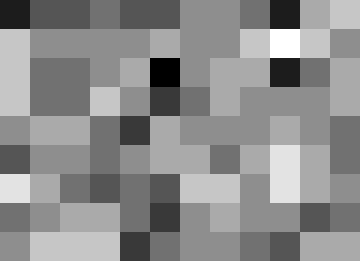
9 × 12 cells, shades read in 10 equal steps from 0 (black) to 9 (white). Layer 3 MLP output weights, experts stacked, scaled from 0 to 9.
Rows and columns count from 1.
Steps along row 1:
up same up down same up same down down up up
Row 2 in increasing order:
5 5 5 5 5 5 5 6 7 7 7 9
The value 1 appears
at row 1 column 1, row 1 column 10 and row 3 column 10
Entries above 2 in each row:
10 12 10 11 11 12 12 11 11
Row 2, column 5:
5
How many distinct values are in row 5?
4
